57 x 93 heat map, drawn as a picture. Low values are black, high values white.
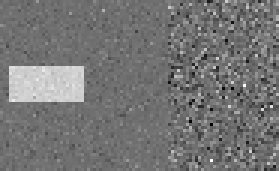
An odd patch, higher than its surroundings, sits in the middle left. No regular stripes run through it. The left part is calmer, up to a seam about 60% of the way across. The middle left is the ninth with the highest average.
